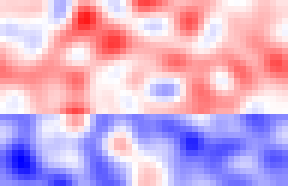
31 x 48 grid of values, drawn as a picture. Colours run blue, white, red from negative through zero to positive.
There are no regular stripes. The texture is blotchy. No lone cell stands out from its neighbours. A horizontal seam about 60% of the way down splits the table, and the top part is higher.
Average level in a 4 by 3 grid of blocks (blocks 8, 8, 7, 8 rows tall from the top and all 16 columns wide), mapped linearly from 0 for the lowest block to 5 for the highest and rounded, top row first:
4 5 4 / 5 4 5 / 3 2 2 / 0 2 0
